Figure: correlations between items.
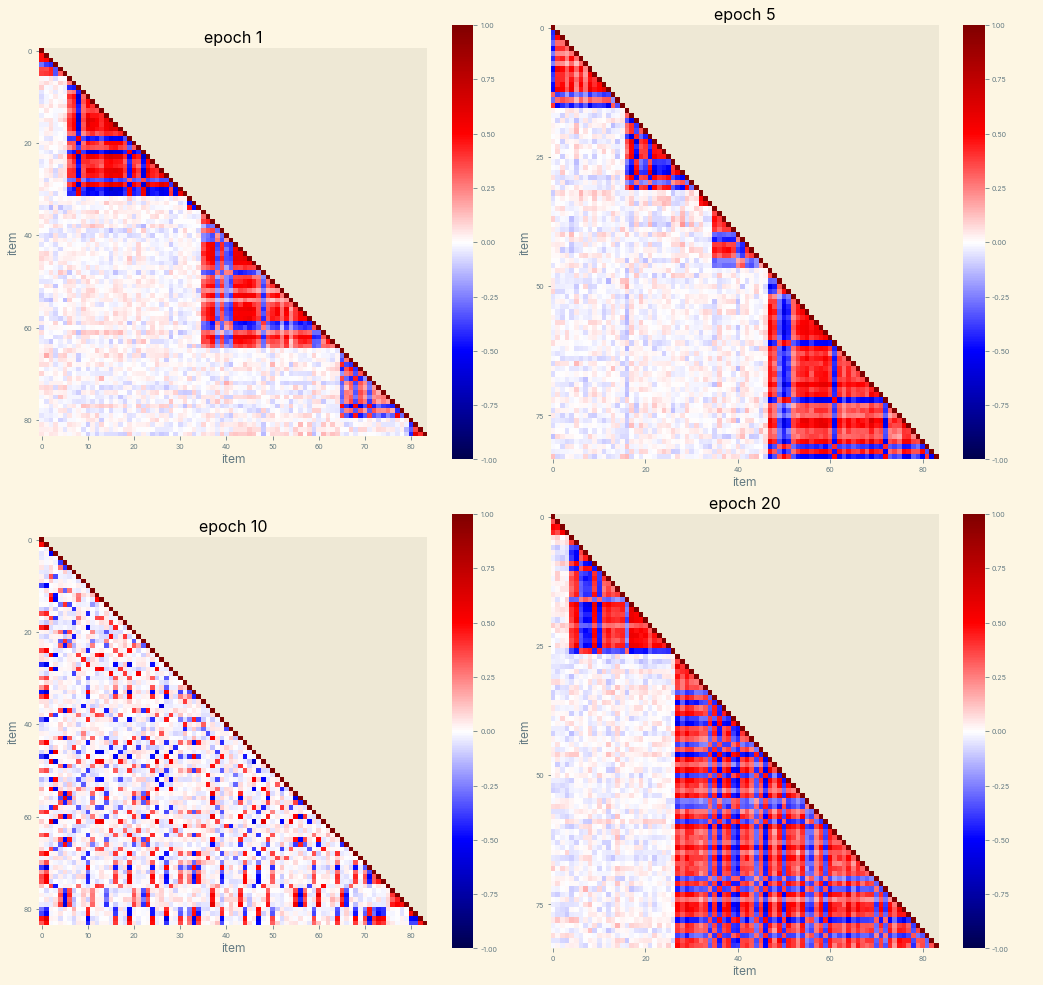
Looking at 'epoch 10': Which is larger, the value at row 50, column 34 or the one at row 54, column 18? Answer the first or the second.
the first
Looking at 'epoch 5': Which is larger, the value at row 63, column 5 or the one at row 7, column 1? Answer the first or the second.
the second
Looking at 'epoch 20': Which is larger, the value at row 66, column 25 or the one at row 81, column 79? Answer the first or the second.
the first
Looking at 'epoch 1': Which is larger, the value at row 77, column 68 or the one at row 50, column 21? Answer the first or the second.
the first
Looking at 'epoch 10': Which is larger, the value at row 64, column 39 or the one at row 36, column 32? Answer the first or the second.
the second
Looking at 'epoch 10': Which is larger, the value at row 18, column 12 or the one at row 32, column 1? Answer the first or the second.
the second
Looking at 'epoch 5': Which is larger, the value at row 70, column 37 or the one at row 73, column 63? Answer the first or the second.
the second
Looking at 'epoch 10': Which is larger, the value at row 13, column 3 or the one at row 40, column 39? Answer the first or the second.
the second
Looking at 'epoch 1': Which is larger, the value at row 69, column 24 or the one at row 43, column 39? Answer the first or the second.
the second
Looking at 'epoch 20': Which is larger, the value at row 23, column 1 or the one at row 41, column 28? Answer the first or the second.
the second
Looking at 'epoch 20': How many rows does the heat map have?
84
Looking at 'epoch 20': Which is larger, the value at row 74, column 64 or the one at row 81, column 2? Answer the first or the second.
the first
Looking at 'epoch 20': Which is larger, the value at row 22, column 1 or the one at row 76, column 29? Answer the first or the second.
the second
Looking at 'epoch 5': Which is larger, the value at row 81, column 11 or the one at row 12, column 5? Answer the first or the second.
the second
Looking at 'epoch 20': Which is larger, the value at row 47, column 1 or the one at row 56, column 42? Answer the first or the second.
the first
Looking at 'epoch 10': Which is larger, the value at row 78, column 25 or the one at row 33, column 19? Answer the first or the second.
the first
